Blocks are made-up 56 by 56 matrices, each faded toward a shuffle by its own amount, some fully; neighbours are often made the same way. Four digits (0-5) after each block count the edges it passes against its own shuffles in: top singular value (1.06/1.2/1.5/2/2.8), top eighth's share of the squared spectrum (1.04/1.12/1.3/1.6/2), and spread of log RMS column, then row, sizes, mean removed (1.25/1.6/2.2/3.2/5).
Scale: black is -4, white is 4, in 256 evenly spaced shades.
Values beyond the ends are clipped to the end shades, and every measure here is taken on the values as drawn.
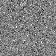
0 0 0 0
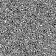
0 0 0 0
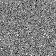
0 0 0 0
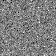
0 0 0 0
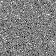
1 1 0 0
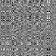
4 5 3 3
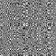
4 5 3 3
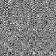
4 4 2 2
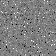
0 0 0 0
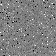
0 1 1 0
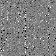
2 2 2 0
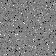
0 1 0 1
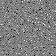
0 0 0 0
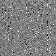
2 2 2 0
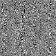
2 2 3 0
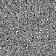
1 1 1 0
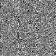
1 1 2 0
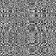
4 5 3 3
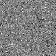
3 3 1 1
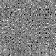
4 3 2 1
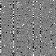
4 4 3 1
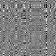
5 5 3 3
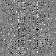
3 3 2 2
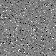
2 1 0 0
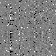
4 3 2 0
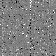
3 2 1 0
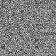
3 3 1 1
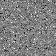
2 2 0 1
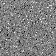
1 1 0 0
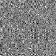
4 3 2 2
